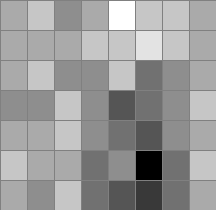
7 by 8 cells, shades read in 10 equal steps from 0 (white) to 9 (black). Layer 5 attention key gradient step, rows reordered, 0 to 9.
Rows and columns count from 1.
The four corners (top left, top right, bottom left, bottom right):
3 3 3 3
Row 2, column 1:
3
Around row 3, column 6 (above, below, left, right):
1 5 2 4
